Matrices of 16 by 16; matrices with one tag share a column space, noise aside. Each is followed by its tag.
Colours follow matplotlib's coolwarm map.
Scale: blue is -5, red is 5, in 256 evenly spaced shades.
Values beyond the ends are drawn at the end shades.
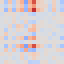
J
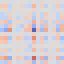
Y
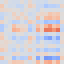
Y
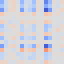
J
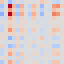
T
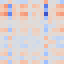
T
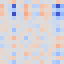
T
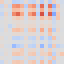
T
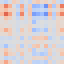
T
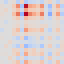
T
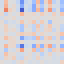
J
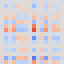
Y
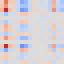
J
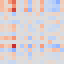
J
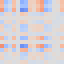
J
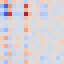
T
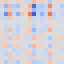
T
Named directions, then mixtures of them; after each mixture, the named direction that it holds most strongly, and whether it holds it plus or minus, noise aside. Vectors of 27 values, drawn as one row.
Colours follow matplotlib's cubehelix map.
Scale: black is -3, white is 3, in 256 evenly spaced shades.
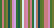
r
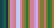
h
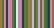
r, minus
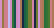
r, minus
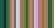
h, plus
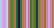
h, minus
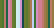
r, minus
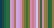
h, plus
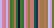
h, minus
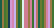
r, plus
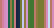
h, minus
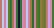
h, minus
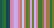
h, plus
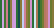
r, plus
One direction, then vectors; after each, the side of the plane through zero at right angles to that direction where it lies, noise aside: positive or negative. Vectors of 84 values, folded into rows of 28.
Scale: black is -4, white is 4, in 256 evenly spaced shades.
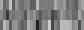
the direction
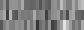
positive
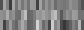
negative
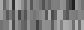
positive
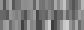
positive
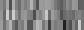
negative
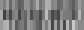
positive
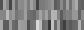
negative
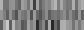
positive
